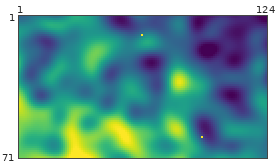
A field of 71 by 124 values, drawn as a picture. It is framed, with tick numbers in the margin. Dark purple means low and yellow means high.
The ninth with the lowest average is the top right. There are two isolated cells, each far higher than the cells round it. There is an overall slope up to the bottom left. The ninth with the highest average is the bottom left.
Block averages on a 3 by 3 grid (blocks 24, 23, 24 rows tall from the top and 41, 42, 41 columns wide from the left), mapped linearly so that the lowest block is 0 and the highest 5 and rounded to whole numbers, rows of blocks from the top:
3 2 0 | 3 2 2 | 5 5 2
